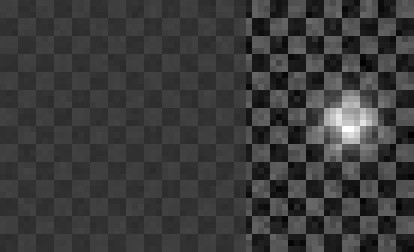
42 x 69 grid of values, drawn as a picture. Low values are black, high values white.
The middle right is the ninth with the highest average. No single row or column stands out from its neighbours. A vertical seam about 60% of the way across splits the table, and the left part is calmer. One bump rises in the middle right.
